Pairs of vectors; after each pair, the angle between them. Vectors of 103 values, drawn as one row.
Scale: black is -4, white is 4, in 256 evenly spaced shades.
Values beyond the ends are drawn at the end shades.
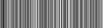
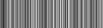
nearly parallel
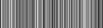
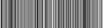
nearly opposite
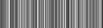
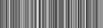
partly aligned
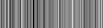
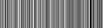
partly opposed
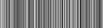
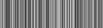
partly aligned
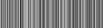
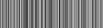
nearly opposite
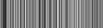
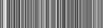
nearly opposite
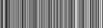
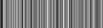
partly aligned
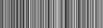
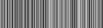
orthogonal
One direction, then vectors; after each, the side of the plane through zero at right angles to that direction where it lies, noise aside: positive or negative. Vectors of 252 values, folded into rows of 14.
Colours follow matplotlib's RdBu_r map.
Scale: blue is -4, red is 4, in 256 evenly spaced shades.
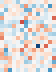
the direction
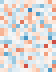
positive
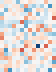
positive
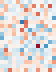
negative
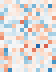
positive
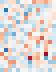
positive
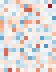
negative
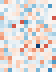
positive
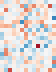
negative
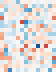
positive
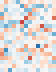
positive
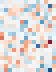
positive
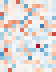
negative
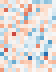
negative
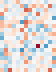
negative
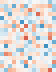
negative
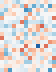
positive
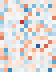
positive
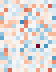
negative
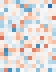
positive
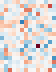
negative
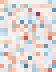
negative
